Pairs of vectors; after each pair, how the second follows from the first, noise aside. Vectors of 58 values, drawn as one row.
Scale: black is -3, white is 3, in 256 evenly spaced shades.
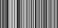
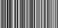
sign-scrambled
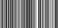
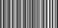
shuffled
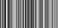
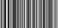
sign-scrambled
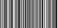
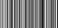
sign-scrambled
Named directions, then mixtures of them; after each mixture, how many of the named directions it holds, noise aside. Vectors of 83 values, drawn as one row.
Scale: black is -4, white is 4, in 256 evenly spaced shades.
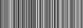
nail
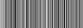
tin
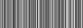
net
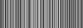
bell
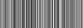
two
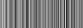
two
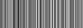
three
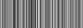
three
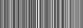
two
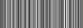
three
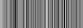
one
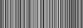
one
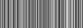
one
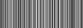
two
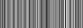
two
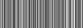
one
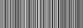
three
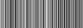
three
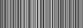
two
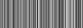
one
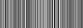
three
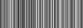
one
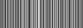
two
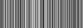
one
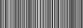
three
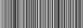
two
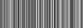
one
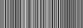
two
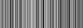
two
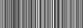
three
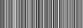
three
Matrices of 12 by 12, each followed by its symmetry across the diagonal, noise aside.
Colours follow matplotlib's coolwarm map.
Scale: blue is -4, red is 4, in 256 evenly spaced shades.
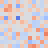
symmetric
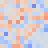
symmetric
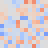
antisymmetric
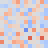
neither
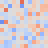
antisymmetric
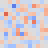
antisymmetric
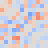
symmetric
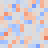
antisymmetric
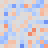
symmetric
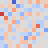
antisymmetric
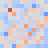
symmetric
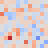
neither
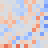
antisymmetric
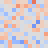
neither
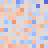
neither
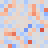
symmetric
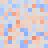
neither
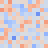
symmetric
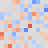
antisymmetric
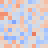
neither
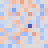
neither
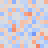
symmetric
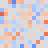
antisymmetric
